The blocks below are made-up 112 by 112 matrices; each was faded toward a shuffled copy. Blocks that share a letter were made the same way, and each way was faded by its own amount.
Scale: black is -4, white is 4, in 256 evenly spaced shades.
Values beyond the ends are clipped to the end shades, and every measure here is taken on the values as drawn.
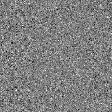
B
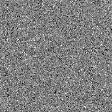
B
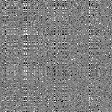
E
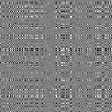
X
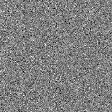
B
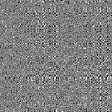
E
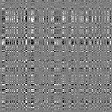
X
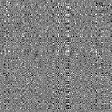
E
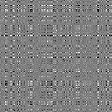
X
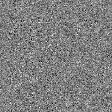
B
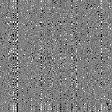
E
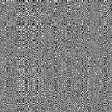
E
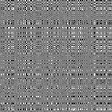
X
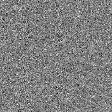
B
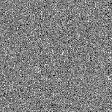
B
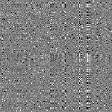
E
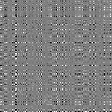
X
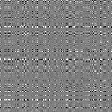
X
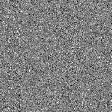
B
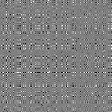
X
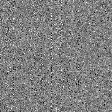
B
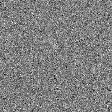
B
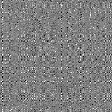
E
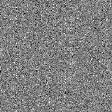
B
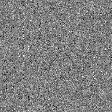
B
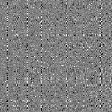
E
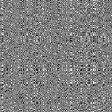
E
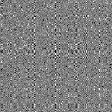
E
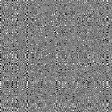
E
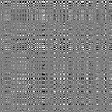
X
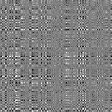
X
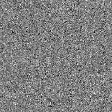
B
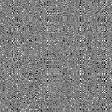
E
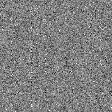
B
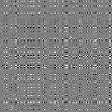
X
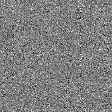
B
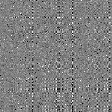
E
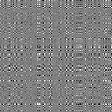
X
